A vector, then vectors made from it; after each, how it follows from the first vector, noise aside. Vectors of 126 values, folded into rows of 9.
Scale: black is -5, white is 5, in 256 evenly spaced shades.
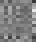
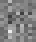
wrapped around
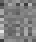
reversed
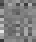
reversed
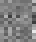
wrapped around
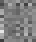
reversed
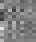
wrapped around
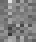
wrapped around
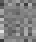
reversed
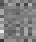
reversed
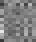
reversed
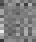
reversed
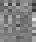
wrapped around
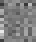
reversed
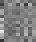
reversed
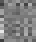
reversed
